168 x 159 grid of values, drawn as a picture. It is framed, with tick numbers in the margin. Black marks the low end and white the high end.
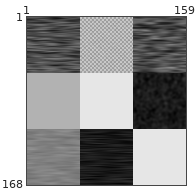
It is made of 3 by 3 panels. Panel 1,1: low, streaked across. Panel 1,2: high, checkered. Panel 1,3: low, streaked across. Panel 2,1: high, flat. Panel 2,2: very high, flat. Panel 2,3: very low, blotchy, faint in contrast. Panel 3,1: middling, streaked across, faint in contrast. Panel 3,2: very low, streaked across, faint in contrast. Panel 3,3: very high, flat.
